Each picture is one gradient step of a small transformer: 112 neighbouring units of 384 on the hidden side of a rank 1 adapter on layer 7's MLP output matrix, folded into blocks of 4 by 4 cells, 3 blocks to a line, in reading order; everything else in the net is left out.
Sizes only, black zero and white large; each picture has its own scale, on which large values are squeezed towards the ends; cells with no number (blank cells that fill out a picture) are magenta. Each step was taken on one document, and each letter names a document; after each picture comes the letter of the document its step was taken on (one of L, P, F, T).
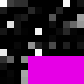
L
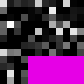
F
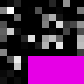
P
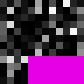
F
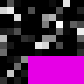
P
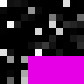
L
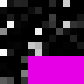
L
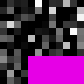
F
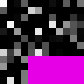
L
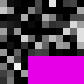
P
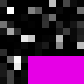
P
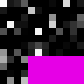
L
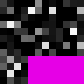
F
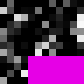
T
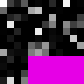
L
